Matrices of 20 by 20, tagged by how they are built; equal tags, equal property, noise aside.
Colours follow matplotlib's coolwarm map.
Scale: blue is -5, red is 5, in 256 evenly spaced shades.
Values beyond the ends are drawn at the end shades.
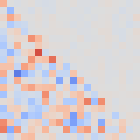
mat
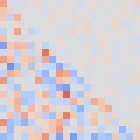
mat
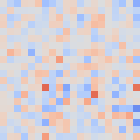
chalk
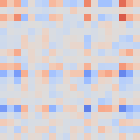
chalk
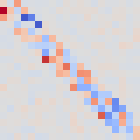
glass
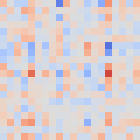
chalk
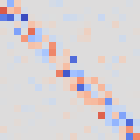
glass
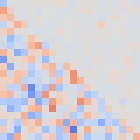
mat
